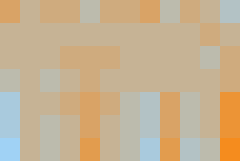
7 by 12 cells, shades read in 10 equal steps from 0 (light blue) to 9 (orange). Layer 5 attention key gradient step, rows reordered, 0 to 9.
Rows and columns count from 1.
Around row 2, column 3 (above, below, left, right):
5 4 4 4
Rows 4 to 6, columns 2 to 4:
4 3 4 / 4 4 5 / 4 3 4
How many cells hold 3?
13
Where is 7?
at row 7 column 5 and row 7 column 9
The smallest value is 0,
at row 7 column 1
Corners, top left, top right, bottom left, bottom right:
6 2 0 9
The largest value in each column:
6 4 5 5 7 5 5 6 7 5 5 9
